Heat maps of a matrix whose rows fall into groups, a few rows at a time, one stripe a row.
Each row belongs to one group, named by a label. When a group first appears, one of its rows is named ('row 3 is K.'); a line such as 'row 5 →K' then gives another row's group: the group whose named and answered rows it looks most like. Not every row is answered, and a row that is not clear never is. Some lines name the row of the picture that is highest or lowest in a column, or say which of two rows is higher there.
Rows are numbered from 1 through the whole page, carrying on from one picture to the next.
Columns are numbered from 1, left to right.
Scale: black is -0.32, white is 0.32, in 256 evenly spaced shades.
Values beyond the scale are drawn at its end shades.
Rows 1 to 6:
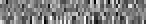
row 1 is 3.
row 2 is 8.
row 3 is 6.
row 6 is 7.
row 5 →7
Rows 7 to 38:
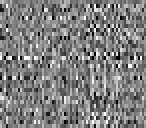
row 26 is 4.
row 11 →7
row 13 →3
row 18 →4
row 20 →3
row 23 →8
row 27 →6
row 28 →6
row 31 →7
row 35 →6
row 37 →6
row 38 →3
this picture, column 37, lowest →11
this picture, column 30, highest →23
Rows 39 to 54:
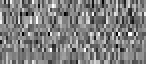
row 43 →4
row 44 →4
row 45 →7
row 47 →8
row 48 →3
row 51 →7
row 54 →6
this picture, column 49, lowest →51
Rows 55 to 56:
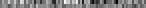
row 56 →4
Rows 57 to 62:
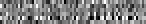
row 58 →4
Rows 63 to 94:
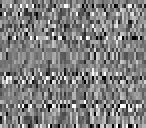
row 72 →4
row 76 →3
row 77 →3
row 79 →8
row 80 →6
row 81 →6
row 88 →7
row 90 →8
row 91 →3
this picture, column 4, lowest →91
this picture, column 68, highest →94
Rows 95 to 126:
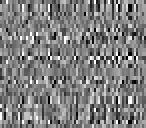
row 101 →8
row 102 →3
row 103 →4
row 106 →6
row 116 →7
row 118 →6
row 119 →8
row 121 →4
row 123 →4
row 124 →4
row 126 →6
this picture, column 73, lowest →104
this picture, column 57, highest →109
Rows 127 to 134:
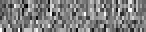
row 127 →8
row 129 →8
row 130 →7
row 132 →4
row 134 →4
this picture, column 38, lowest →130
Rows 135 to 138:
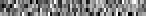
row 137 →6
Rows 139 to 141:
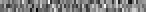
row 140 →6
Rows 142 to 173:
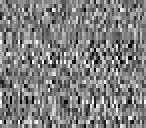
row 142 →3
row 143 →4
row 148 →8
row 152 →4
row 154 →3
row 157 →7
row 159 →3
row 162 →7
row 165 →4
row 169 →6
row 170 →6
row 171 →8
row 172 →4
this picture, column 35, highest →158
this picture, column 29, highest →157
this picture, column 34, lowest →167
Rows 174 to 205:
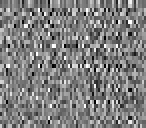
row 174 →8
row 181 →7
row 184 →4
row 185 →6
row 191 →3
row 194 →7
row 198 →4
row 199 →3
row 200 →7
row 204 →8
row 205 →4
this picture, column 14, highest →180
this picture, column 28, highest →185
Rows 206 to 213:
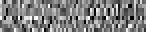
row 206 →4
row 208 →3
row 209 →3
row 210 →4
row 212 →8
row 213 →7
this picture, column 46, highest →208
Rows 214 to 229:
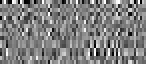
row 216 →8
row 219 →7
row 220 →4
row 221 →7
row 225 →3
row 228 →4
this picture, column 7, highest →214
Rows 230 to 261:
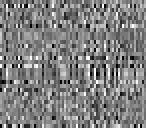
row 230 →6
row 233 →6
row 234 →6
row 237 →3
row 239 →4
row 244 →4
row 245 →8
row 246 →4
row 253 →7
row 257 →7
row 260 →3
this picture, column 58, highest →248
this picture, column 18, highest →246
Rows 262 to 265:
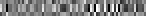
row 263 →3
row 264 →3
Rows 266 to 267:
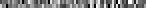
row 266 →8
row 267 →3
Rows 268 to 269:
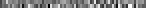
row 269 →8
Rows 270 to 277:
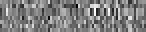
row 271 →6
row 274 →8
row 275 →7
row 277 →8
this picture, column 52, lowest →276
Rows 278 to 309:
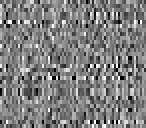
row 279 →4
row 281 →3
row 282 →3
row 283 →4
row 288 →6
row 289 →4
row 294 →3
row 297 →7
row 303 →4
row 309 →6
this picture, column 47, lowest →283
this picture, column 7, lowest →283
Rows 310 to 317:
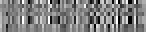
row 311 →7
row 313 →3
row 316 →3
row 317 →3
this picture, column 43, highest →311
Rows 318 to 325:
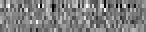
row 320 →7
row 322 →7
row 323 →4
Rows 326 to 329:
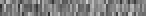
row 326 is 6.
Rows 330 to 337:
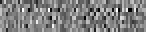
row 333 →3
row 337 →3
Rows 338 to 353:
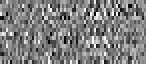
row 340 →7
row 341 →3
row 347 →6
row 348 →6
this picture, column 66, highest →351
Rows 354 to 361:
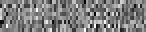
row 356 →4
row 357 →3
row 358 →4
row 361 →7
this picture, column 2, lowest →359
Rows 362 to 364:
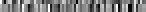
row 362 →4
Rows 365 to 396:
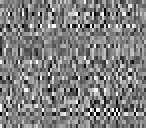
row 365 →7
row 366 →8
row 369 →7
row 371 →6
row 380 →4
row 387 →6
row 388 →6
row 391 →4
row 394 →3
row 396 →4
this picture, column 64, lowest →392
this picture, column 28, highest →371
